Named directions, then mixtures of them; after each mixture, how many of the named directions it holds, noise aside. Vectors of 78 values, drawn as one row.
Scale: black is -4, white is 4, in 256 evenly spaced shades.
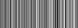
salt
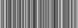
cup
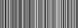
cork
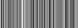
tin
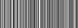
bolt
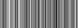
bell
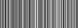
one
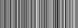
one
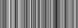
two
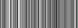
two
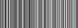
two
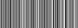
two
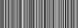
two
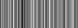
two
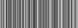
one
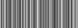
one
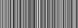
three
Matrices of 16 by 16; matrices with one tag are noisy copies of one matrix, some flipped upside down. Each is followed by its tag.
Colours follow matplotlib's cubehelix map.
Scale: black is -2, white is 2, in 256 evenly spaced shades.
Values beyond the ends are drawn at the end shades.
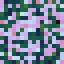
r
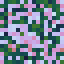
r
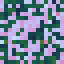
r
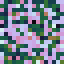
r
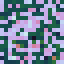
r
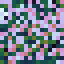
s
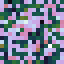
r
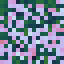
s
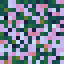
s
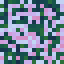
r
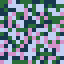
s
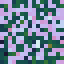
s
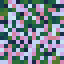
s
